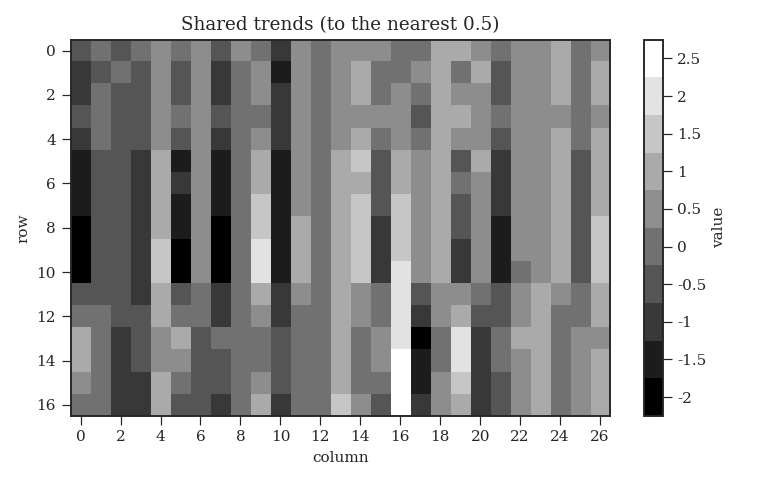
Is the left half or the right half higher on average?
right
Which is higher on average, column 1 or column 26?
column 26
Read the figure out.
Title: Shared trends (to the nearest 0.5)
x-axis: column, ticks 0 2 4 6 8 10 12 14 16 18 20 22 24 26
y-axis: row, ticks 0 2 4 6 8 10 12 14 16 (0 at the top)
Colour bar: value, ticks -2 -1.5 -1 -0.5 0 0.5 1 1.5 2 2.5
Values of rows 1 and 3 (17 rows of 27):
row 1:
-1 -0.5 0 -0.5 0.5 -0.5 0.5 -1 0 0.5 -1.5 0.5 0 0.5 1 0 0 0.5 1 0 1 -0.5 0.5 0.5 1 0 1
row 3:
-0.5 0 -0.5 -0.5 0.5 0 0.5 -0.5 0 0 -1 0.5 0 0.5 0.5 0.5 0.5 -0.5 1 1 0.5 0 0.5 0.5 0.5 0 0.5
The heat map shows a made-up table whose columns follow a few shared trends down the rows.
